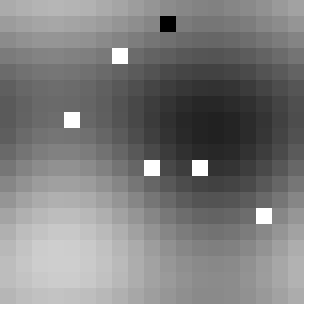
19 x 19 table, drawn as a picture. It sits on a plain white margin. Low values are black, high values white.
Calmest part: bottom left. Average level on the scale: 50%. Stripes: none. Ninth with the lowest average: middle right. Ninth with the highest average: bottom left. Lone odd cells: 6, 5 higher and 1 lower than their neighbours.
